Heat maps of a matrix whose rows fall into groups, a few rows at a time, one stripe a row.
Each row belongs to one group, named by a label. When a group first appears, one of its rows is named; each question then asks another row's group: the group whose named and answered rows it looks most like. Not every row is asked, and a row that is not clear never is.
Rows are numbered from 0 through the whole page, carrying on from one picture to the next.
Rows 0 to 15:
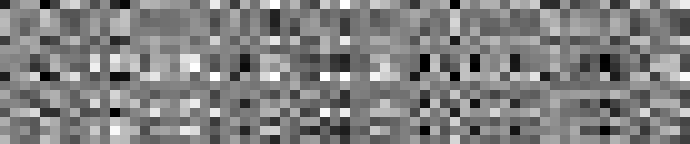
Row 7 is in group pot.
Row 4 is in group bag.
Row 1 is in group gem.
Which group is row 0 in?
bag
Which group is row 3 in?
gem
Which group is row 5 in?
gem
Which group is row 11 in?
pot
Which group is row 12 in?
bag
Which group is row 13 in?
gem
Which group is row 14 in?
pot
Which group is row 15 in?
gem
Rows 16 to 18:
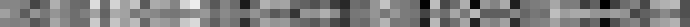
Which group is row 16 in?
pot
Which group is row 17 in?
gem
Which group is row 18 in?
pot
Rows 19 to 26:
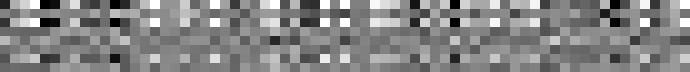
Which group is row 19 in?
bag
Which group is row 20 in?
pot
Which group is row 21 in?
bag
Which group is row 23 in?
gem
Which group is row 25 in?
bag
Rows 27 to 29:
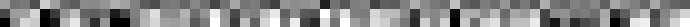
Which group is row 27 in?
gem
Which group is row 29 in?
bag
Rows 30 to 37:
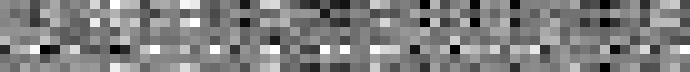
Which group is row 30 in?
pot
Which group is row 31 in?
gem
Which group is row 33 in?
gem
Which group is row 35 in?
bag
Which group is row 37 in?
pot
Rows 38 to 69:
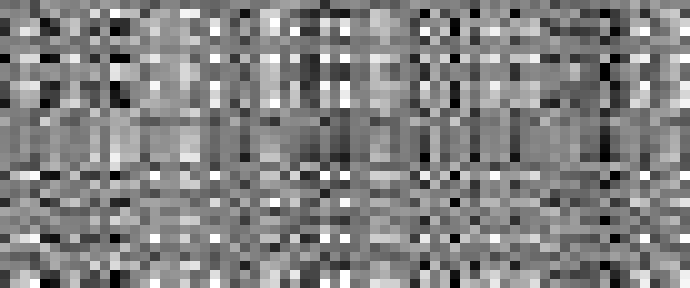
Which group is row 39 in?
pot
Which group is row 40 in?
bag
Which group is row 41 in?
bag
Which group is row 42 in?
pot
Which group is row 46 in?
pot
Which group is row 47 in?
bag
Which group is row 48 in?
bag
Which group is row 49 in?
bag
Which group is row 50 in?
pot
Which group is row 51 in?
gem
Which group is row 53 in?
pot
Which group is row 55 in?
pot
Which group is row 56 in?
gem
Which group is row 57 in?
bag
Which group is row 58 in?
pot
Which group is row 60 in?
bag
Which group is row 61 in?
gem
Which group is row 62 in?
pot
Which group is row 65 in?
gem
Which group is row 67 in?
pot
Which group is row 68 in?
bag
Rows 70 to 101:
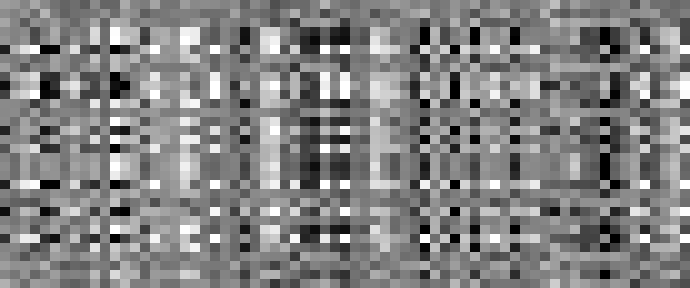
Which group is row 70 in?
gem
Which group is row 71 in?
gem
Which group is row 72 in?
gem
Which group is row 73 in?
pot
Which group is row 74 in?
pot
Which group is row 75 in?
bag
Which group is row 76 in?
pot
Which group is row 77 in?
gem
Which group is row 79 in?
bag
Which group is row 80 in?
bag
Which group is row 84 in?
bag
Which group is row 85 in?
pot
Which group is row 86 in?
bag
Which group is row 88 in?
pot
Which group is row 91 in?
pot
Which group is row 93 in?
bag
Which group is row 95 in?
pot
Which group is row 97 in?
pot
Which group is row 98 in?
gem
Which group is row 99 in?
gem
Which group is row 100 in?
pot
